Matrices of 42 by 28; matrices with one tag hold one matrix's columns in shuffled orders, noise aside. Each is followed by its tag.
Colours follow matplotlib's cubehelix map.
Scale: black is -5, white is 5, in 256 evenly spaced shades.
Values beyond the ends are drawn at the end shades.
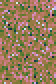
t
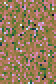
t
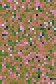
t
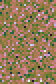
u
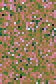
t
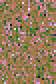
t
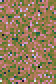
u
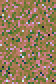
u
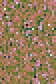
t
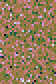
u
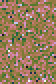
u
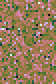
t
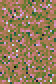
u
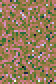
u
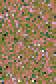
u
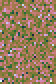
u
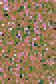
t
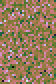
u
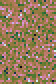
u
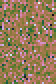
t
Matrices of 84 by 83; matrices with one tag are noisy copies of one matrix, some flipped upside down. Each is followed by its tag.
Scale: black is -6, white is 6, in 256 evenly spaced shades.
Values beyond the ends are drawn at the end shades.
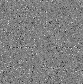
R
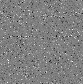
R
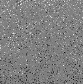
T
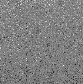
T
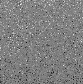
T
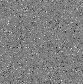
R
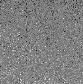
T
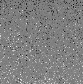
T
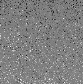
T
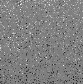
T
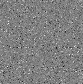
R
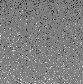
T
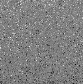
T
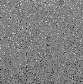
T
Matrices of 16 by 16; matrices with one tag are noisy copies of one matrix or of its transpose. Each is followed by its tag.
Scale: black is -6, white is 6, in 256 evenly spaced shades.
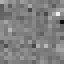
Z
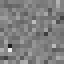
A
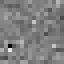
A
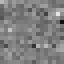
Z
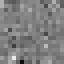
Z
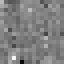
Z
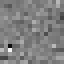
A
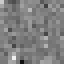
Z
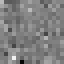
Z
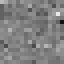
Z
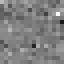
Z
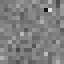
A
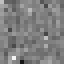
Z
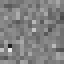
A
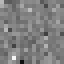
Z
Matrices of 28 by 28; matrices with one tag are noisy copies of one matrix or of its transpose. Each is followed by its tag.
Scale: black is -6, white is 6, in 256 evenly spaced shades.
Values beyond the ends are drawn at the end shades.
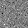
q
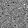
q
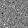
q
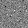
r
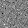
q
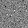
r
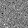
q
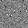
r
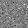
q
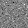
q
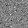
r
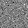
q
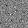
r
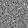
q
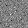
r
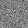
r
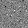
r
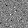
r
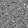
q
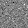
q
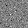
r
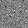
r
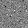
r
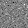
q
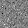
q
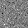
q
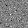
r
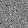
r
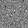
r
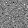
q
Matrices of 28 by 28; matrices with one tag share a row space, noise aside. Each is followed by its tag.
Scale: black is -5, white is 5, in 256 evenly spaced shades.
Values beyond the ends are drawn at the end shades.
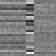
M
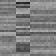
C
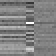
M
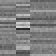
C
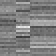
C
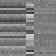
M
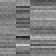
C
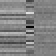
M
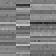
C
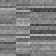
C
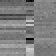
M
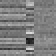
M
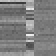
M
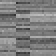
C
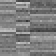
C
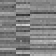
C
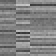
C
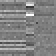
M
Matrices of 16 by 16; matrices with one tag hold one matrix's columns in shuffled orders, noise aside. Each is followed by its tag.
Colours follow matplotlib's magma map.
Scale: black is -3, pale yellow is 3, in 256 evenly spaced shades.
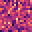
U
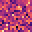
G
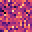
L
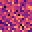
G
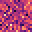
G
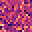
G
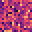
L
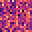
L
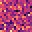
G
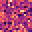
L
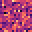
L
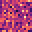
L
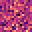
G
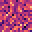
G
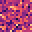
G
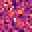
U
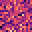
G
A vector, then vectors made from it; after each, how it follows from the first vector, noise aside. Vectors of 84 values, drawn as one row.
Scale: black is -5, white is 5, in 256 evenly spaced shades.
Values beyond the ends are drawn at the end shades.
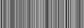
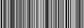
scaled up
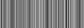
copied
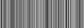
copied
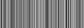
copied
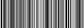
scaled up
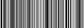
scaled up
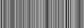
copied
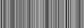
copied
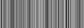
copied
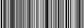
scaled up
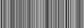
copied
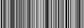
scaled up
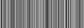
copied
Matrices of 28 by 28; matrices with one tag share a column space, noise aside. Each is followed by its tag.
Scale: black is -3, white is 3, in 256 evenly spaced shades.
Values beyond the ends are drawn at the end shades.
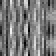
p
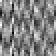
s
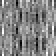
p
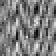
s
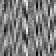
s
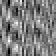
s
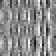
p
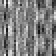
p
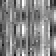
p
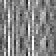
p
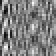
s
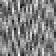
s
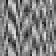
s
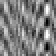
s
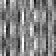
p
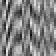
s
